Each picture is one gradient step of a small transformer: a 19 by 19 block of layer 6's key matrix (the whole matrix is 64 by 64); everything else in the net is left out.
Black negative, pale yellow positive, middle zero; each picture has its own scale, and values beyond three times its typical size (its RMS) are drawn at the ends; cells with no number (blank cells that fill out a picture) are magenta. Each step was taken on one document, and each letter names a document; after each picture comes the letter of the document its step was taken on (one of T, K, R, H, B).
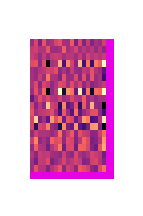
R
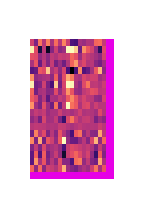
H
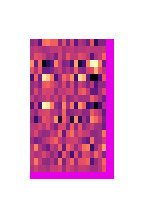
R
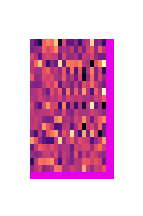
R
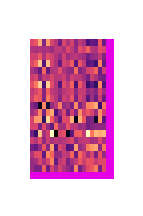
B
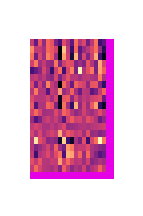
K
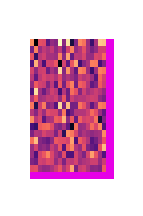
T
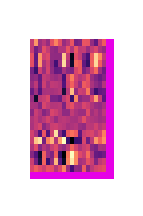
H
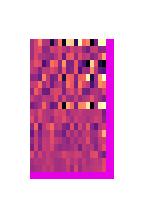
T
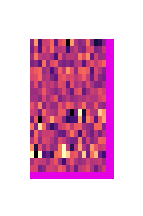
T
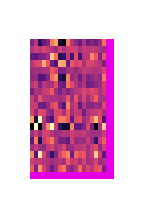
T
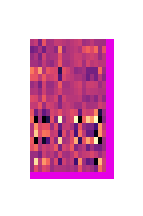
B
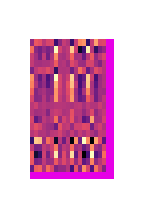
H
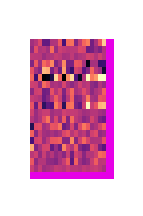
T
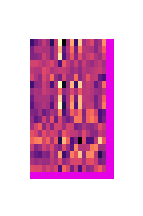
K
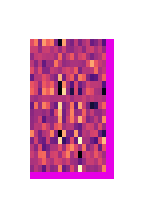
R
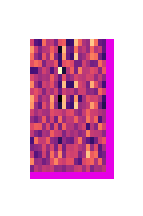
K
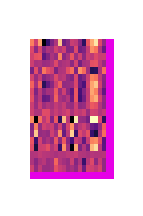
R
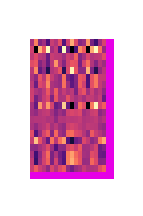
H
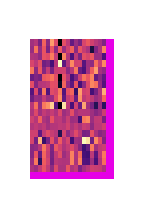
R
